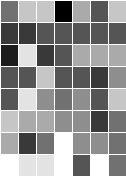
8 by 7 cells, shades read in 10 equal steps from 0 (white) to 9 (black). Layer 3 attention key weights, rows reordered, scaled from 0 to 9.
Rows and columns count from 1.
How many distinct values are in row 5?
5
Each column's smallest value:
0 1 1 0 3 0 2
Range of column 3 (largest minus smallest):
6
